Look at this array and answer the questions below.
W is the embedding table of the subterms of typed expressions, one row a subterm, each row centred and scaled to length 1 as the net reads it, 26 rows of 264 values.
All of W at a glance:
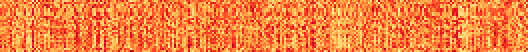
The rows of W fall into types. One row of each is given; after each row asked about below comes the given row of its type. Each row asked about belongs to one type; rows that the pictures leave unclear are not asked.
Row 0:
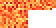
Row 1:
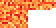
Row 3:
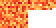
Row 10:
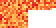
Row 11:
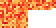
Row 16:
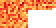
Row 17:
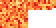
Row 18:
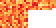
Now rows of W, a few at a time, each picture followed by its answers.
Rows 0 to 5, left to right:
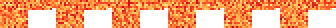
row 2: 3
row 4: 10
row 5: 10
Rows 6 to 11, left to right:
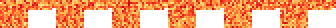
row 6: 18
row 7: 18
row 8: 3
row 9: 11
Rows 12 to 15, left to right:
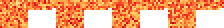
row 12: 17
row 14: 16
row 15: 11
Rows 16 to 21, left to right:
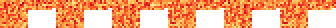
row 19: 11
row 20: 18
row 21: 11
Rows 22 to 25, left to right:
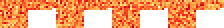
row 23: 10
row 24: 18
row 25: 1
